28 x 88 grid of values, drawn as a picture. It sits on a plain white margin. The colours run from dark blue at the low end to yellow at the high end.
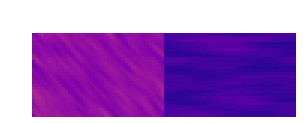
It is made of 1 by 2 panels. Panel 1,1: low, slanting down to the right, faint in contrast. Panel 1,2: very low, streaked across, faint in contrast.
